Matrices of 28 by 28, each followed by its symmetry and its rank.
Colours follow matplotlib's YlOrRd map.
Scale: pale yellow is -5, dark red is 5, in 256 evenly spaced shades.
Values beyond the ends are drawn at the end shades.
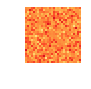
antisymmetric, full rank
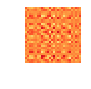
neither, rank two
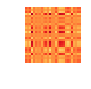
symmetric, rank one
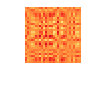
antisymmetric, rank two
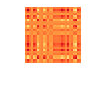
symmetric, rank one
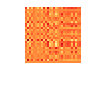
neither, rank two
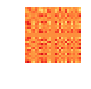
antisymmetric, rank two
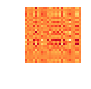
neither, rank two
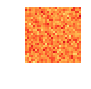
antisymmetric, full rank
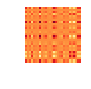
symmetric, rank one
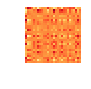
antisymmetric, rank two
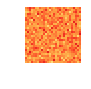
antisymmetric, full rank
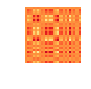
symmetric, rank one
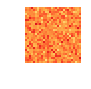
antisymmetric, full rank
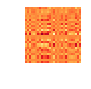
neither, rank two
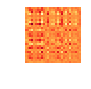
antisymmetric, rank two
